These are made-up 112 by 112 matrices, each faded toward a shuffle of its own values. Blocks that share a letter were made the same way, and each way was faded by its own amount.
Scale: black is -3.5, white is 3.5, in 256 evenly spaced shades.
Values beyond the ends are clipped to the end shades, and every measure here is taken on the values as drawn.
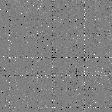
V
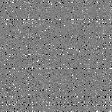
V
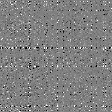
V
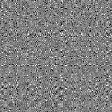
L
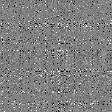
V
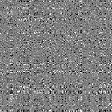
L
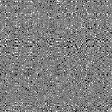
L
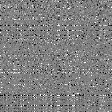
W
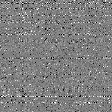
W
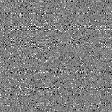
W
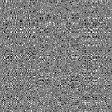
L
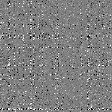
V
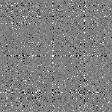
V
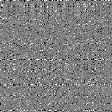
W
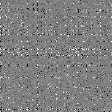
V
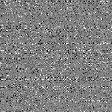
W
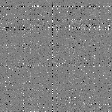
V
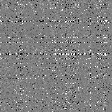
V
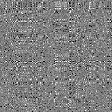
L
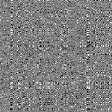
L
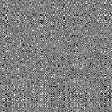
L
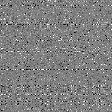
W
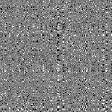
L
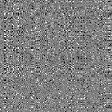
L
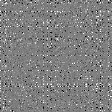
V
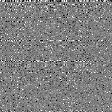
W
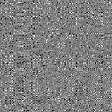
L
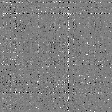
V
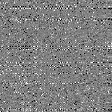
W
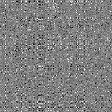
L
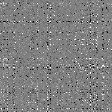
V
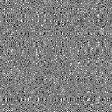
L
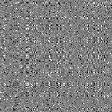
L
